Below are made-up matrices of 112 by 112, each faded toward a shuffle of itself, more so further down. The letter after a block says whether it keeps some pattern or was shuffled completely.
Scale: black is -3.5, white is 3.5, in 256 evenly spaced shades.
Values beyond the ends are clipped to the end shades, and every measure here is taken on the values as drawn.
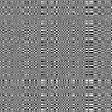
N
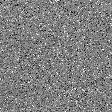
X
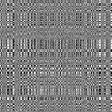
N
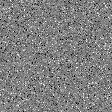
X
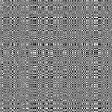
N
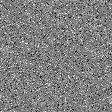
X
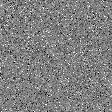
X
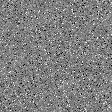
X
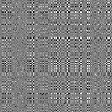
N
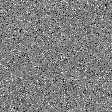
X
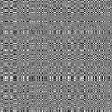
N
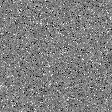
X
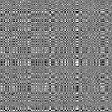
N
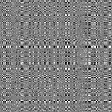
N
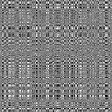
N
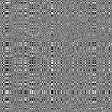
N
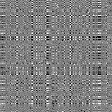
N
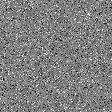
X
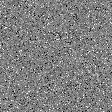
X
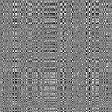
N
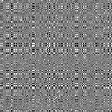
N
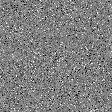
X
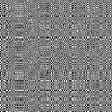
N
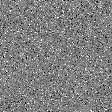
X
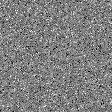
X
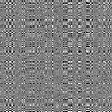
N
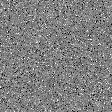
X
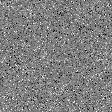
X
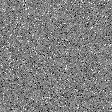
X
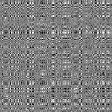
N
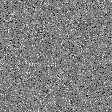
X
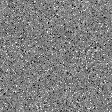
X
